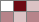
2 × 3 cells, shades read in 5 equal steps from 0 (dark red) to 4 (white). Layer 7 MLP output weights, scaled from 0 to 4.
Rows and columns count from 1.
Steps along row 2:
up down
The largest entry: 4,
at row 1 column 1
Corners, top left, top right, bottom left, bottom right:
4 3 2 2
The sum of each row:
7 7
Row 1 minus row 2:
2 -3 1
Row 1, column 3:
3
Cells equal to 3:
2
